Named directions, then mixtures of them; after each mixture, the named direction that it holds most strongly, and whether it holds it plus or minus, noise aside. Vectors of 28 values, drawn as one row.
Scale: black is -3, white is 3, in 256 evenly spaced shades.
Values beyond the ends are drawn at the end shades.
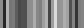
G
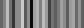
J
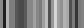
G, plus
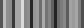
J, plus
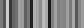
J, plus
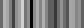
J, plus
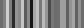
J, plus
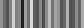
J, minus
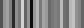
J, plus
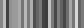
G, minus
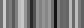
G, minus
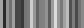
G, plus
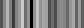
J, plus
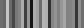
J, plus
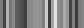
G, plus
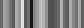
J, plus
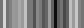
G, minus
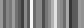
J, minus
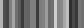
G, plus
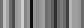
J, plus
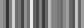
J, minus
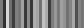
J, plus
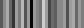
J, plus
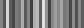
J, plus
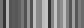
G, plus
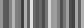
J, minus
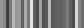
J, minus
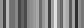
G, plus
